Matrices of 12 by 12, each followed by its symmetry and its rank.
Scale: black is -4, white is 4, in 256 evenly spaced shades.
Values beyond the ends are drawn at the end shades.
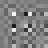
symmetric, rank two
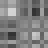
symmetric, rank one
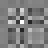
symmetric, rank one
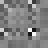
symmetric, rank two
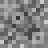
symmetric, full rank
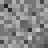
symmetric, full rank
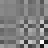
symmetric, rank one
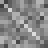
symmetric, full rank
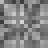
symmetric, rank two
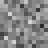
neither, full rank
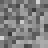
symmetric, full rank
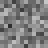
neither, full rank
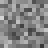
neither, full rank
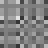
symmetric, rank one
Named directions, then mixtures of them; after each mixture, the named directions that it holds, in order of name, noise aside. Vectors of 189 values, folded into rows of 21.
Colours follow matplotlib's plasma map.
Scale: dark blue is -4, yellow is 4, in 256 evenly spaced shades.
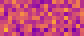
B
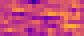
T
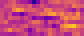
T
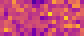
B, T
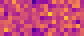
B, T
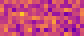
B, T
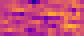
T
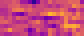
T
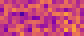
B, T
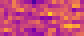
B, T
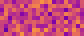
B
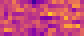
B, T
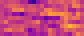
T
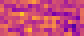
B, T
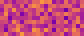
B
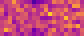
B, T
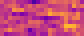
T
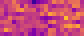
B, T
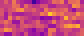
B, T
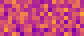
B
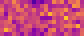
B, T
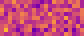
B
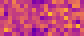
B, T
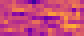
T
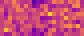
B, T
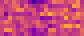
B, T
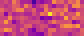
B, T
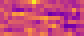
T
